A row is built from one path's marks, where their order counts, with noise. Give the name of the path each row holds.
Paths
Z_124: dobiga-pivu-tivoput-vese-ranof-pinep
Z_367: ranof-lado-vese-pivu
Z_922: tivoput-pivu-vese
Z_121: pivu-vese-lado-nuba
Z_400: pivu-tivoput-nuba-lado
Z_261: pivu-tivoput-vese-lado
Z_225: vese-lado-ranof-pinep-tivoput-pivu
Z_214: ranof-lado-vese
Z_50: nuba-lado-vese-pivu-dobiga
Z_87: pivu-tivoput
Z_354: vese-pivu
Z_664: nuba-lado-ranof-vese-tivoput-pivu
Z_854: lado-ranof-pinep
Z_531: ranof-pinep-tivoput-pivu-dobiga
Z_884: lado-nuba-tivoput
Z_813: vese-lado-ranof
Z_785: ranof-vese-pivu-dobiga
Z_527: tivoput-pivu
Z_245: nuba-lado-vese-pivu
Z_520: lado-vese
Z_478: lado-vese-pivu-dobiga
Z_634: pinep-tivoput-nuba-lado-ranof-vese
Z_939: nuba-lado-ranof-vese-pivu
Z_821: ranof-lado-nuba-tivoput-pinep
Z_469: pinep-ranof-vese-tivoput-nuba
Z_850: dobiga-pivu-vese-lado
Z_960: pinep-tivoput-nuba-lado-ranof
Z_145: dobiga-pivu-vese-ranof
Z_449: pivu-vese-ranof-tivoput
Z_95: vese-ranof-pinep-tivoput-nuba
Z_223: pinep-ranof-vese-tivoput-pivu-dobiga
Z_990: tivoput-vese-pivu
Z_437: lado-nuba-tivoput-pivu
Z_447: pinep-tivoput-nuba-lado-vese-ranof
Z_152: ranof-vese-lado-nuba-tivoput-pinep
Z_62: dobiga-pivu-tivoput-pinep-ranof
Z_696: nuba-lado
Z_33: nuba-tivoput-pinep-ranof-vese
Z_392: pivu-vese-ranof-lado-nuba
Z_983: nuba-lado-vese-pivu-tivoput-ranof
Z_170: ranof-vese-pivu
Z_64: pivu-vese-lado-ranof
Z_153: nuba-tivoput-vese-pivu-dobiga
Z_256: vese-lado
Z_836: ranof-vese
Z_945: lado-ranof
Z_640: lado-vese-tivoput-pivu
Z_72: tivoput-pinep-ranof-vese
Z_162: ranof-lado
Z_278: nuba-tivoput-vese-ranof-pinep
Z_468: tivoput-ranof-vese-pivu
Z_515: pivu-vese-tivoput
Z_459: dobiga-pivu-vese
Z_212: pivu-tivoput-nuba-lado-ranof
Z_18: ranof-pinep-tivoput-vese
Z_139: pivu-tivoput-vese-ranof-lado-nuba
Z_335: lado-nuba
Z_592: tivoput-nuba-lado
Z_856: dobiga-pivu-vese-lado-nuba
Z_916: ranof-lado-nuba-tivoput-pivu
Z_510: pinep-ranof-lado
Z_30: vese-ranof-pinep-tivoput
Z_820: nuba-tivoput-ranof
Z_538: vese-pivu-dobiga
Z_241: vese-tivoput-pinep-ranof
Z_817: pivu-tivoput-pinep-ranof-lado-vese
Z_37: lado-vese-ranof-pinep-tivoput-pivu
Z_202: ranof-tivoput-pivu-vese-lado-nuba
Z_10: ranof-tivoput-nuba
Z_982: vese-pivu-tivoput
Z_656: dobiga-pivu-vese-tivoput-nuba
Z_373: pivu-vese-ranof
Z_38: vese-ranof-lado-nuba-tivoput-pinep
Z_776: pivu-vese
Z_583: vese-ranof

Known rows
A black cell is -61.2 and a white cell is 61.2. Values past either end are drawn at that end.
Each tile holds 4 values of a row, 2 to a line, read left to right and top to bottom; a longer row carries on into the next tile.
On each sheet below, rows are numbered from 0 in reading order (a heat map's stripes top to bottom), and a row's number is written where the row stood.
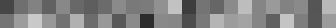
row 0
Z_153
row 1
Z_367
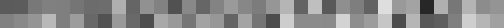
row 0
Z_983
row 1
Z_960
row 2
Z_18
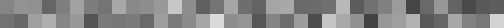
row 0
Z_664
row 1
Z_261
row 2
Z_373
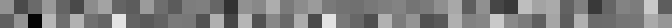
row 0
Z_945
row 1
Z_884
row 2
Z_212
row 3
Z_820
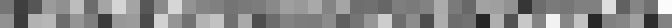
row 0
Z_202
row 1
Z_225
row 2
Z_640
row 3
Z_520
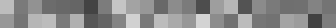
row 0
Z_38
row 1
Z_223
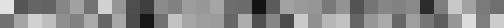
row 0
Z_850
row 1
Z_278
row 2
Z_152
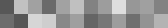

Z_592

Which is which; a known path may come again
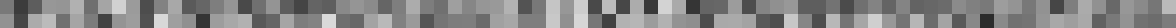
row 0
Z_202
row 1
Z_373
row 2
Z_664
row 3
Z_836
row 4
Z_64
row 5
Z_153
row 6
Z_939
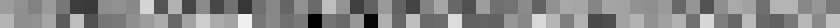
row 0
Z_241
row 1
Z_538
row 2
Z_945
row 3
Z_634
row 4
Z_469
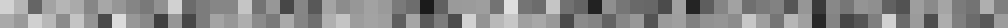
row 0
Z_510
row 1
Z_170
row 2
Z_278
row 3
Z_124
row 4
Z_785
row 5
Z_437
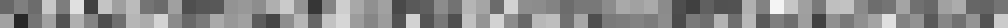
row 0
Z_10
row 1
Z_392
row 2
Z_30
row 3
Z_225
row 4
Z_335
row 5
Z_261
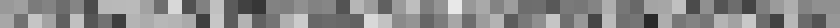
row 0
Z_95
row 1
Z_854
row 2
Z_592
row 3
Z_640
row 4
Z_813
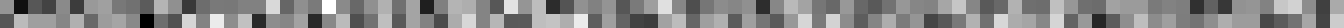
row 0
Z_478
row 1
Z_520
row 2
Z_821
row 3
Z_354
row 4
Z_152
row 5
Z_139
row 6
Z_817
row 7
Z_121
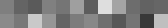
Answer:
Z_656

